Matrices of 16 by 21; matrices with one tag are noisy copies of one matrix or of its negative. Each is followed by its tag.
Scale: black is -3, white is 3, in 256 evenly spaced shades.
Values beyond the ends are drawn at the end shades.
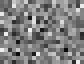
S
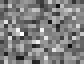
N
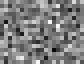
N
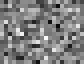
N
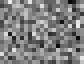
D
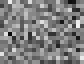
D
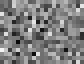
S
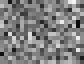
D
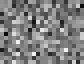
S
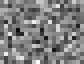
N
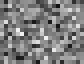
N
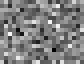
N
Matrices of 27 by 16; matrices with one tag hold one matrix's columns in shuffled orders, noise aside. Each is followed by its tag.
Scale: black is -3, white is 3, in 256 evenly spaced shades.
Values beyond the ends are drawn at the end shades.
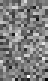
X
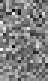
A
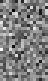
A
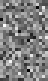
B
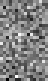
X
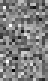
B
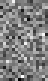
X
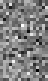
B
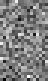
X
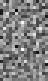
A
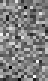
X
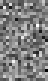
B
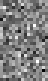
B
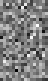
B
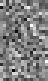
B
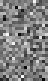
X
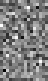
B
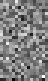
X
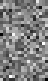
X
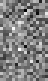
A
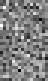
B
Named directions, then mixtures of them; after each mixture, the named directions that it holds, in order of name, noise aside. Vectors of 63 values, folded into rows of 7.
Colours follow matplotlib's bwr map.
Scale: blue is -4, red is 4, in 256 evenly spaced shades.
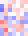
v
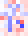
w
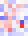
v, w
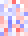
v, w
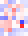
v, w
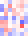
v, w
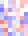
v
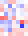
v, w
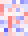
v, w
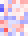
v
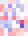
v, w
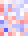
v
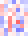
v, w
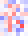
w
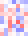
v, w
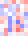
v, w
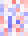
v, w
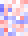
v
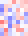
v, w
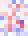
w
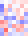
v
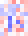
v, w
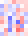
v, w
